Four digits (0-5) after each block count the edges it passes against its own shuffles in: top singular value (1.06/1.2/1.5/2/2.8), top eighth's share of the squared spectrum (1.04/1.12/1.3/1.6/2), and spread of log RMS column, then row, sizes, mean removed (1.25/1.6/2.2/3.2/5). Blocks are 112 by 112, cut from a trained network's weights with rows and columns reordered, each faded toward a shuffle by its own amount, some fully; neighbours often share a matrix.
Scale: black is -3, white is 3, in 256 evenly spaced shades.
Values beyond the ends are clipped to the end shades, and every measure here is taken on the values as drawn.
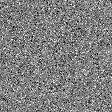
0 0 0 0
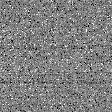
2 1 1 0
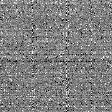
3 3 3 1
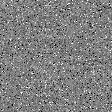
1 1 1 0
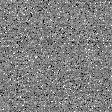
1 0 0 0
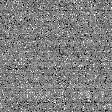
3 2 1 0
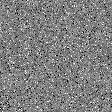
0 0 0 0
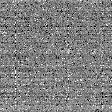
4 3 2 1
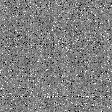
2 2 0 1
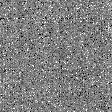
2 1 0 1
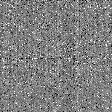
2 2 0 2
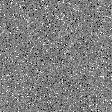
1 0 0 0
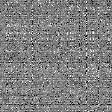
4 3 3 1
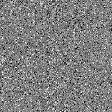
3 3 2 1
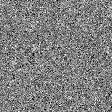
2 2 0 0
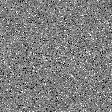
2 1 0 0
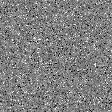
0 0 0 0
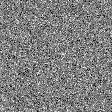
0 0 0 0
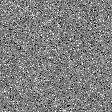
1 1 0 0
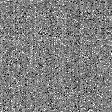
2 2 0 1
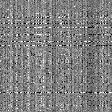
4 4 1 4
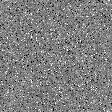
0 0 0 0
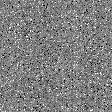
1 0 0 0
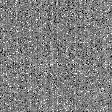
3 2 0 1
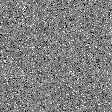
1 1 0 0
